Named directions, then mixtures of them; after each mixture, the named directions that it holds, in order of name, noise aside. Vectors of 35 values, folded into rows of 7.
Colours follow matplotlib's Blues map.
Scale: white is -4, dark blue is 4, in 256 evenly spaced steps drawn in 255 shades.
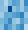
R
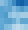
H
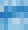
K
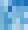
H, R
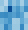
K, R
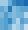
H, R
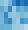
H, R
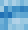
K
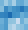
K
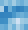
K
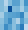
R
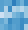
K, R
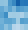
H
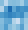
K, R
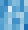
R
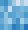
H, R
